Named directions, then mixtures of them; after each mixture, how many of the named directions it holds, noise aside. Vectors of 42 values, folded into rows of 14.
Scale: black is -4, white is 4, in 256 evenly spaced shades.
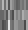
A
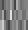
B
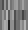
one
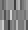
one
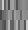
one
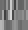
two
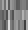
one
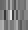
two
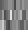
one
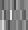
one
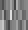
one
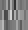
two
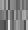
one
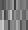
one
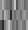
one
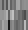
one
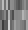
one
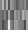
one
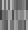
two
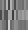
two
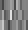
one
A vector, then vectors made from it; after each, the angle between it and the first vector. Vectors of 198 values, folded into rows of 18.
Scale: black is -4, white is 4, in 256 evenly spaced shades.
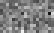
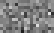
nearly opposite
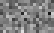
nearly parallel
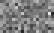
nearly opposite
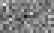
orthogonal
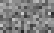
nearly opposite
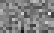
nearly opposite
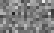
partly opposed
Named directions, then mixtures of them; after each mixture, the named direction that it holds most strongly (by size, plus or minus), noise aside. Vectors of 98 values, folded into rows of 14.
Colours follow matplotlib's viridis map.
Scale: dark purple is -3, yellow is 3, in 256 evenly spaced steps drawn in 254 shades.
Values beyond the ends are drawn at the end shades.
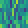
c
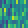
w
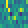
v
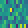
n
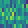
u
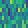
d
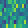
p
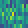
u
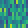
w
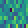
n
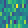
p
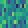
p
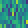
c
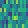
w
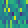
v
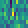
c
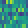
d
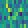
v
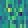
v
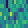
v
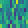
c
